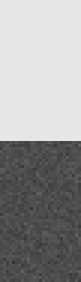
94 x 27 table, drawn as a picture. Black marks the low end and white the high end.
The table splits into 2 rows of 1 panel. Panel 1,1: very high, flat. Panel 2,1: low, fine-grained, faint in contrast.
